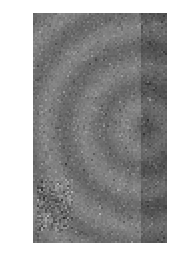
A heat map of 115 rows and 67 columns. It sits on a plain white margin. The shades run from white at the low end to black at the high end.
In the bottom left lies a patch that is rougher than the rest. A vertical seam about 80% of the way across splits the table, and the right part is higher. Rings spread out from the middle right. The bottom left is the roughest part.
